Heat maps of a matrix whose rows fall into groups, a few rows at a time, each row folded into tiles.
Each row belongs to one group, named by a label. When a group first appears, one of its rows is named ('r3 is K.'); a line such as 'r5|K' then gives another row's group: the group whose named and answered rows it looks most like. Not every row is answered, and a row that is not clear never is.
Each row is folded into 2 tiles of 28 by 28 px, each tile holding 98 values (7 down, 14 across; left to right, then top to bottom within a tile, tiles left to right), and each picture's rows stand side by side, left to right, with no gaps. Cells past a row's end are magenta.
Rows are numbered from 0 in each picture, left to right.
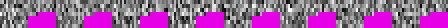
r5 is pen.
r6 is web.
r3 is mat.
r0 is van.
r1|mat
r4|web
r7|mat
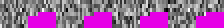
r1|mat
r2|mat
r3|web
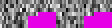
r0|pen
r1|mat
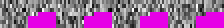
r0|pen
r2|pen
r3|van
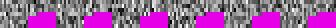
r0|mat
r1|mat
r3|van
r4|mat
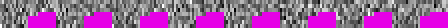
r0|pen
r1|van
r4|van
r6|pen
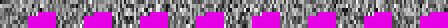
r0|web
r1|van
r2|mat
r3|mat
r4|pen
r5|mat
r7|mat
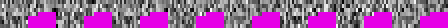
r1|web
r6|pen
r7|mat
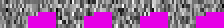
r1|web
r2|web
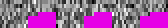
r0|van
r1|web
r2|van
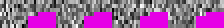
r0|van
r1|van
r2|web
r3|pen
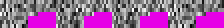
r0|van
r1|pen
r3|van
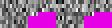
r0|pen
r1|web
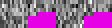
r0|mat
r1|van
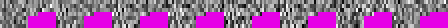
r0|pen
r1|van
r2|van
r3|van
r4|van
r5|van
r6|pen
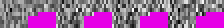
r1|pen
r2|pen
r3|van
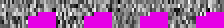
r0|mat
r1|van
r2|pen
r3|web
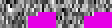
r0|pen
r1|web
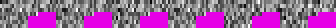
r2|web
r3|web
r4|van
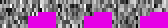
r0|web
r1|van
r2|pen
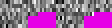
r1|web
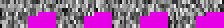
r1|web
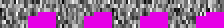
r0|web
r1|van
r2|web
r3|web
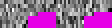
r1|mat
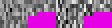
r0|mat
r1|van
